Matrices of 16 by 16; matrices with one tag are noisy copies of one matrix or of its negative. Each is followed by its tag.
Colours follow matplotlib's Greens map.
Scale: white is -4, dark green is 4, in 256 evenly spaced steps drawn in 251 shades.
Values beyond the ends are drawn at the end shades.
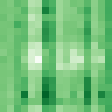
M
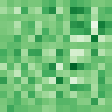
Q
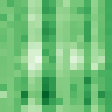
M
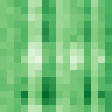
M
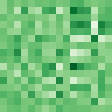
Q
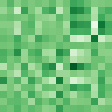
Q
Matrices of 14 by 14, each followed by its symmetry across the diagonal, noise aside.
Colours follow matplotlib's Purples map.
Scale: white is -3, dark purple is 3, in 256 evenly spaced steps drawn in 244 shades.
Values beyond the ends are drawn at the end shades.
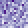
neither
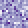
neither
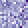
neither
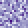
antisymmetric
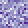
neither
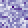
neither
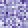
antisymmetric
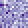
antisymmetric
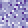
antisymmetric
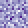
antisymmetric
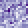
neither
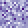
antisymmetric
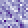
antisymmetric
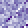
antisymmetric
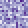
antisymmetric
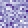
neither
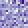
neither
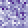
antisymmetric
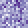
neither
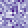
antisymmetric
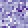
antisymmetric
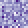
neither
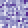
antisymmetric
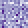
antisymmetric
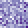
neither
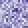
neither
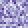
neither
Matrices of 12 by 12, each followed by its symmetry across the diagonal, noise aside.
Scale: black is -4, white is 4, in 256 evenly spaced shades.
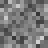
symmetric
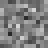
antisymmetric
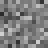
neither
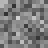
symmetric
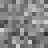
neither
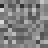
neither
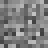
antisymmetric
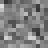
antisymmetric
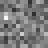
neither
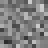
antisymmetric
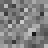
symmetric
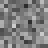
neither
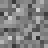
symmetric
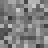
antisymmetric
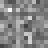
neither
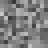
antisymmetric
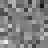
antisymmetric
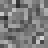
symmetric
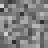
neither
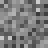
symmetric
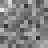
symmetric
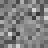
symmetric
